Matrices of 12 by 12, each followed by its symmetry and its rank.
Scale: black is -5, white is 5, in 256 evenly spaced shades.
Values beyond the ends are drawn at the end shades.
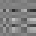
neither, rank one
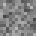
neither, full rank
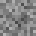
neither, full rank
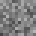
neither, full rank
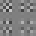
symmetric, rank one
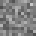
neither, full rank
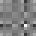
symmetric, rank one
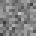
neither, full rank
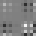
symmetric, rank one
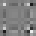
symmetric, rank one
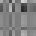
neither, rank one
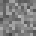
neither, full rank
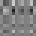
neither, rank one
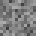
neither, full rank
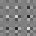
symmetric, rank one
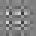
neither, rank one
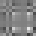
symmetric, rank one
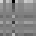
neither, rank one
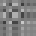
symmetric, rank one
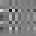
neither, rank one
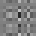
neither, rank one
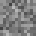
neither, full rank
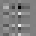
neither, rank one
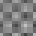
symmetric, rank one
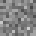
neither, full rank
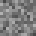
neither, full rank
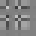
symmetric, rank one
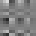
neither, rank one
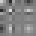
symmetric, rank one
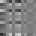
neither, rank one
